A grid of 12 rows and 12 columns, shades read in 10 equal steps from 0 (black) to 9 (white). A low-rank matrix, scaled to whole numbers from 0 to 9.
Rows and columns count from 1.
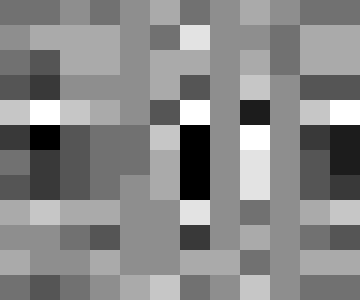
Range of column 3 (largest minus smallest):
4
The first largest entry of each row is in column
6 7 3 9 2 9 9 9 7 9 1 6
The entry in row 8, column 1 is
3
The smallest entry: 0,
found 4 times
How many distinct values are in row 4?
5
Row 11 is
6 5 5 6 5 5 6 6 4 5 6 6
